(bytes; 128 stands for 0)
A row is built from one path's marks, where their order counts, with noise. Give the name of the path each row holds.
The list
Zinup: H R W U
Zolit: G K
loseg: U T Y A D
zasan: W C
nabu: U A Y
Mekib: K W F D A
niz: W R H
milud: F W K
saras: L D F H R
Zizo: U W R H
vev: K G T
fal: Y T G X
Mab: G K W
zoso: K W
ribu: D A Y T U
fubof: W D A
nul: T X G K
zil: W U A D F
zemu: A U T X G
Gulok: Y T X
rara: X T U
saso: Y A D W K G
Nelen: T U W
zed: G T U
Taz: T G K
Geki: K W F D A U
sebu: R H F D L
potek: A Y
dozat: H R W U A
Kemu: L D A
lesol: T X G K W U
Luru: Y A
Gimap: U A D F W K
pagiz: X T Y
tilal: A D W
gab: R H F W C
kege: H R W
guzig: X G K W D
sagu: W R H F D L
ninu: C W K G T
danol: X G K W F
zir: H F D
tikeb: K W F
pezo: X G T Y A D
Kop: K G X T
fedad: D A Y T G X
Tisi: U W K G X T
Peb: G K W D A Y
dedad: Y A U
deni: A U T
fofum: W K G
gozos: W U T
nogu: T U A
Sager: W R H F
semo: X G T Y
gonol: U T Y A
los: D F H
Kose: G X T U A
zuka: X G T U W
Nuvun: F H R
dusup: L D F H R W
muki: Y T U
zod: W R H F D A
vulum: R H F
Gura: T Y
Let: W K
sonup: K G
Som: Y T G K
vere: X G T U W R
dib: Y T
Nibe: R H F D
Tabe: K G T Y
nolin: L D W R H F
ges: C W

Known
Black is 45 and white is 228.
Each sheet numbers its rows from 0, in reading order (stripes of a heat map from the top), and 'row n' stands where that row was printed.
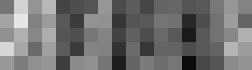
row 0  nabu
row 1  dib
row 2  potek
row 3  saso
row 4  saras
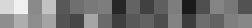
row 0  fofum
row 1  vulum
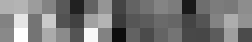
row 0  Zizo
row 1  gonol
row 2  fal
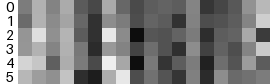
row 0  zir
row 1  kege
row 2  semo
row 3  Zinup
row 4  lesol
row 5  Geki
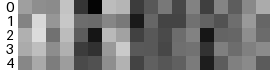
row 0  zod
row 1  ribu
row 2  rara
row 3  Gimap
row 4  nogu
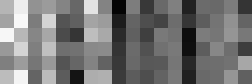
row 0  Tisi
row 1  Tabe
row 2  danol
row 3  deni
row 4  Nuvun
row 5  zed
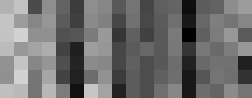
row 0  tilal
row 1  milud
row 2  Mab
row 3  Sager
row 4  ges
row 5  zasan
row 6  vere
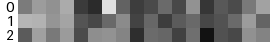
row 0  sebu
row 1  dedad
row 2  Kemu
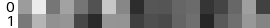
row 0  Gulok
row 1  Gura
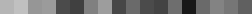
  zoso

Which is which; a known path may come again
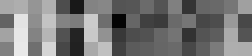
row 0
niz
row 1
fedad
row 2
pagiz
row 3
loseg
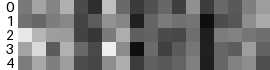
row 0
Nibe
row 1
dusup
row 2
tikeb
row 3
nul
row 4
nogu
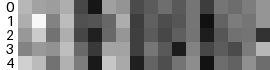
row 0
Sager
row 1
sonup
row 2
zasan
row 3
dozat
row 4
vere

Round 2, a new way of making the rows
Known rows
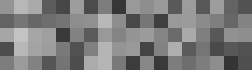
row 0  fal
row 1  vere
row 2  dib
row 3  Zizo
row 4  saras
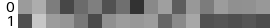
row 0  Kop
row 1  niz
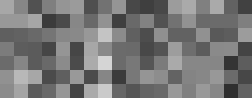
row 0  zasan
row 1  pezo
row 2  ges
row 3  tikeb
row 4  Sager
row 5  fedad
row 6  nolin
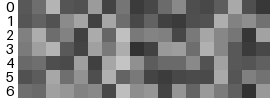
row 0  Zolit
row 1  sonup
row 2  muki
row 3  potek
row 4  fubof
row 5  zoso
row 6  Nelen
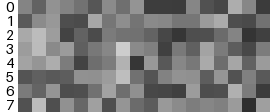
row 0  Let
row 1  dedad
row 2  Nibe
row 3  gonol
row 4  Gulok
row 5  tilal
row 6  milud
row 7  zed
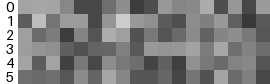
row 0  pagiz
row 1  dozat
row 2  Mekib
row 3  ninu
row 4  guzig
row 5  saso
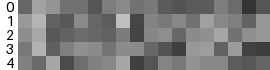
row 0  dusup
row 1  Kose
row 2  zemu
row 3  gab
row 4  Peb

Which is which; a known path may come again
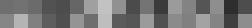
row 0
Nuvun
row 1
ribu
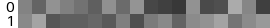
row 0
Let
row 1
zemu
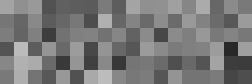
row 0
ninu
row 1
zuka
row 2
lesol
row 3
zed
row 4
Som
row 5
zod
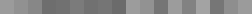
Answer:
Tisi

